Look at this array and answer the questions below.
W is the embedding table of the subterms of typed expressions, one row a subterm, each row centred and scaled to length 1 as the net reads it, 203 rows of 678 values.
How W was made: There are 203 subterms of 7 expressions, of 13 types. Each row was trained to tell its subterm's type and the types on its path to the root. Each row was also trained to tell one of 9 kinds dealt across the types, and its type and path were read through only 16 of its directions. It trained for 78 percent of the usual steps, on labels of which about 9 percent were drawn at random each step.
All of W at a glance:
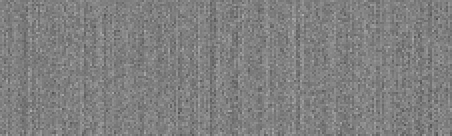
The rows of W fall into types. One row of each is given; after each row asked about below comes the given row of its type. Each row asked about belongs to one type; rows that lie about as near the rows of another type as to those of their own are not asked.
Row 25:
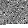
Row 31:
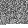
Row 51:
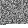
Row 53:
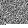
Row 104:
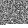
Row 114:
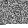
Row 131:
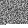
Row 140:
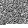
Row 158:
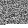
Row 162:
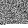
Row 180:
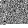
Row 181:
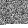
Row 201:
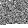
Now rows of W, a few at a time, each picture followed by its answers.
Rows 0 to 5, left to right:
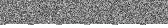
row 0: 181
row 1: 158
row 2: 180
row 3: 201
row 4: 31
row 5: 53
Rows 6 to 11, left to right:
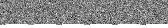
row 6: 25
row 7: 162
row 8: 104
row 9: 131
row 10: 53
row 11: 180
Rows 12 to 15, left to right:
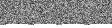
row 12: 51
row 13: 180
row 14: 31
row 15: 131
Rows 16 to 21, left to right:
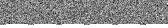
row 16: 31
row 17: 53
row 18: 180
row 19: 53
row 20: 25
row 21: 104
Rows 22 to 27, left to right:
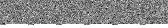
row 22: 104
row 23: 201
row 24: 158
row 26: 114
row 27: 51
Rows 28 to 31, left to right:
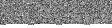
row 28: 104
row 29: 51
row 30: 31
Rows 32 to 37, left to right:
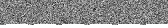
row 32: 53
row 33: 158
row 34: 201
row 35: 131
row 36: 162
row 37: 180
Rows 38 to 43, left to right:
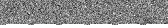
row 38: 158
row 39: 25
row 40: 114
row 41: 180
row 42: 53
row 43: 201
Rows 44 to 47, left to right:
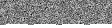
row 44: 181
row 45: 114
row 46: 158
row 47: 53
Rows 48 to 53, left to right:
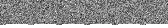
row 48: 114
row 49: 201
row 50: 51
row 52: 140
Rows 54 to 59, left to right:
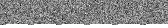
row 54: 181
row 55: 201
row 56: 140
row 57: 53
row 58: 114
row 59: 158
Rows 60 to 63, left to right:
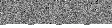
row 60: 53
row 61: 140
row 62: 181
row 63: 140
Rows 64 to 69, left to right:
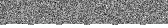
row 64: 51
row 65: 158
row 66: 51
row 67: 53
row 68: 201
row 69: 104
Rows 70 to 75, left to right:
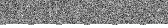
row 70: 162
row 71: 180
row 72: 51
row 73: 158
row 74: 131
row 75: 158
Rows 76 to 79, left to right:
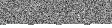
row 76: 158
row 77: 140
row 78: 104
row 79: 51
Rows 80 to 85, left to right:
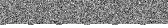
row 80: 162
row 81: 140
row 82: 51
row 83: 53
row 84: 25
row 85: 162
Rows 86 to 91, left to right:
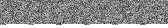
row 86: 53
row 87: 31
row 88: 25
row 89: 104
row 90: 31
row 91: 51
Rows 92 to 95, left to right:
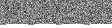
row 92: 162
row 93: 51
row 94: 31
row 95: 162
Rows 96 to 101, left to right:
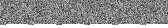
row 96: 51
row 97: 158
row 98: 180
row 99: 104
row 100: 201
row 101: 31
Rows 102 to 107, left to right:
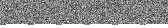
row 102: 31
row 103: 162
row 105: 180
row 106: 53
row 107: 158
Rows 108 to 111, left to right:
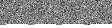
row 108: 181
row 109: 53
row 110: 181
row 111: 201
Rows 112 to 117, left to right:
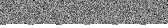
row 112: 53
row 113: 162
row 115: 31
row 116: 131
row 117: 180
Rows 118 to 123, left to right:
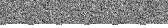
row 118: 31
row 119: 104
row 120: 201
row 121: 25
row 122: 201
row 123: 158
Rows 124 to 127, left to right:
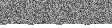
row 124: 131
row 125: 25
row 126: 180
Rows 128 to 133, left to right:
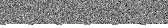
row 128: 104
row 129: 180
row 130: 162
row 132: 181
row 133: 201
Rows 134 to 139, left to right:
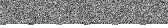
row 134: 181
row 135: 25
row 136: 31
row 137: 114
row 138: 158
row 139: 114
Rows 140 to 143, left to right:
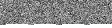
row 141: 31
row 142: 180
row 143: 104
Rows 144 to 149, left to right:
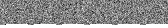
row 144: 201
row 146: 51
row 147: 131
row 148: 180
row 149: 158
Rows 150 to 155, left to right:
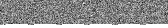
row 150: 131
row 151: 158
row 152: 162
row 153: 158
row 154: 51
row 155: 31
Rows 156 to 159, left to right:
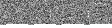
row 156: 180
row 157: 131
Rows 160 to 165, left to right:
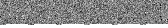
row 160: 180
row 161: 140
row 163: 131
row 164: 162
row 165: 104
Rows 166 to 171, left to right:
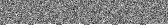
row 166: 53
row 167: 53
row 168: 25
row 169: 181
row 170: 181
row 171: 53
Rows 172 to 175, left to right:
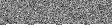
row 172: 201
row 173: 51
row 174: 53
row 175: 162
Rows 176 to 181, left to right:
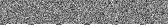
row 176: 201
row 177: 131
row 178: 181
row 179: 25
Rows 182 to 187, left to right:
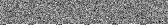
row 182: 158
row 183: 25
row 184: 158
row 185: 201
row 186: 162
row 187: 51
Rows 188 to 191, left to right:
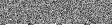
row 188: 140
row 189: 114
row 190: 31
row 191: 201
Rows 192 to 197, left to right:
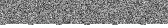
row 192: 162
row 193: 104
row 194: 51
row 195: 51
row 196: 25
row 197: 162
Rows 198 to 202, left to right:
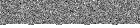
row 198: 51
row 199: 31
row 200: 131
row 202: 201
